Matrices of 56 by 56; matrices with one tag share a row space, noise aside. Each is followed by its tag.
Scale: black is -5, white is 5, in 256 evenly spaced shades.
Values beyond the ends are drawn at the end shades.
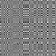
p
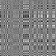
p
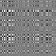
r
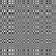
r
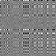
p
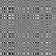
r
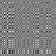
r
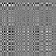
r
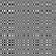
r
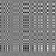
p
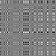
p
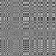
p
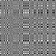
p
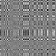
p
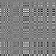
p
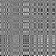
p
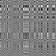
p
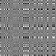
p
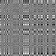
p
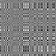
p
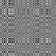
r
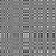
p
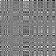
p
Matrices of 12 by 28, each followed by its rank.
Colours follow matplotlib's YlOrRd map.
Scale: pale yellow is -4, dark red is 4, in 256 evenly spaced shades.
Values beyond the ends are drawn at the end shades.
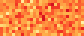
full rank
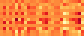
two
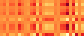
one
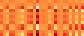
one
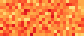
full rank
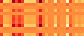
one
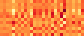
two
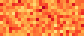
full rank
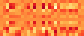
two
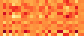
two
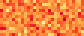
full rank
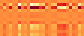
one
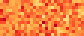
full rank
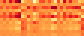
two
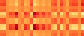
one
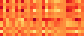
two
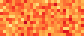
full rank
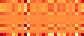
one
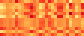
two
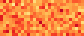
full rank
